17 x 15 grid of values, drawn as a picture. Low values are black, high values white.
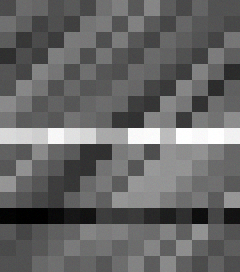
Ninth with the lowest average: bottom left. Histogram: skewed, a long tail of high values. Odd lines: rows 9 and 14. Slope: none. Ninth with the highest average: middle right.
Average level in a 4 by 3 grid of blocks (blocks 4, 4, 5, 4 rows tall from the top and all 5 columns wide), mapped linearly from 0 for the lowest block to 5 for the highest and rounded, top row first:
121 / 212 / 345 / 021
